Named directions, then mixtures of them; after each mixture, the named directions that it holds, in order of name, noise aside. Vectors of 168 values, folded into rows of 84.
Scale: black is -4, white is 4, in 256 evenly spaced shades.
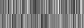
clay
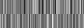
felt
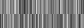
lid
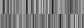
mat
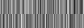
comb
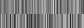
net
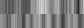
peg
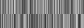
clay, lid, net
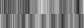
peg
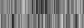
comb, lid, peg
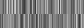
clay, lid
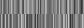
comb, net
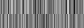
clay, comb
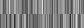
lid, mat, net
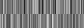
felt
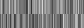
lid, mat, net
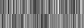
clay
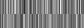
clay, lid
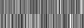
clay, comb, net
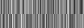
comb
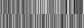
comb, peg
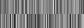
net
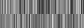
felt, lid, peg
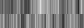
comb, peg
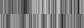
felt, peg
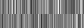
clay, lid, mat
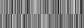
clay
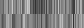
clay, peg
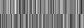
comb, lid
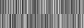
clay, net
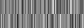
felt, mat, net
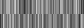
lid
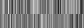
clay, mat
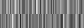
comb, lid
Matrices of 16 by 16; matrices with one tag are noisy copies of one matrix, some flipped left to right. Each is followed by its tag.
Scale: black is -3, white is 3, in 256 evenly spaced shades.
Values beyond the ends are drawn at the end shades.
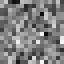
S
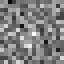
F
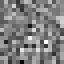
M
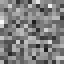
M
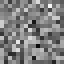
M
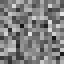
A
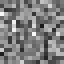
A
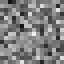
F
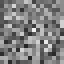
M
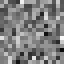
S
